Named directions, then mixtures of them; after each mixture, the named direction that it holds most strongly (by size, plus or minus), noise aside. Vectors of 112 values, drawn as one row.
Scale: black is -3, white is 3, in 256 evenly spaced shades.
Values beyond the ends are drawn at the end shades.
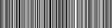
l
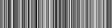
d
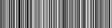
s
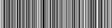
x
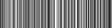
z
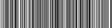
s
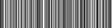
x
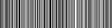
l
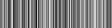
d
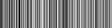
s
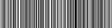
l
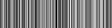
d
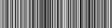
s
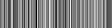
d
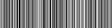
x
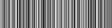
x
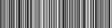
s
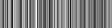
d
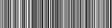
s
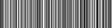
x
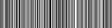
l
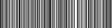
l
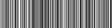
s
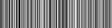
l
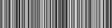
l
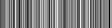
s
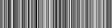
d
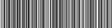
x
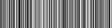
s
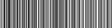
x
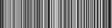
z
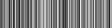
s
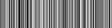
s
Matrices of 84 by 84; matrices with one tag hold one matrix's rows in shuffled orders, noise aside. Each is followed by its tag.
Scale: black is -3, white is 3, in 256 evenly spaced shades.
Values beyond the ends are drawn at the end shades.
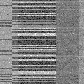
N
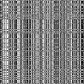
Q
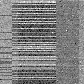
N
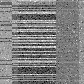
N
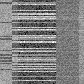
N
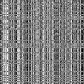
Q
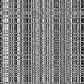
Q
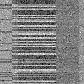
N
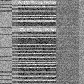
N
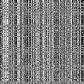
Q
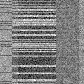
N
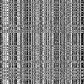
Q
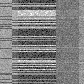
N
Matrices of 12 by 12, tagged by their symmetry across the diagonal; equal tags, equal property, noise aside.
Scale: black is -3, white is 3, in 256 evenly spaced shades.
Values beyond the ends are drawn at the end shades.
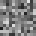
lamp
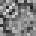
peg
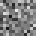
lamp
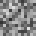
peg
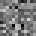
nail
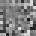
lamp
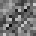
peg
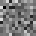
nail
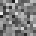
lamp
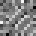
peg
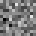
nail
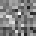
nail
